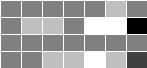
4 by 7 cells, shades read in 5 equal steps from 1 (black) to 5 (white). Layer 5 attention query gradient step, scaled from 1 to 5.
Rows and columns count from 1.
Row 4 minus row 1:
0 0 1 1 2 0 -1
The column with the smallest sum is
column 7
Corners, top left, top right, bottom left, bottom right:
3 3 3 2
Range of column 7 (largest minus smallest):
2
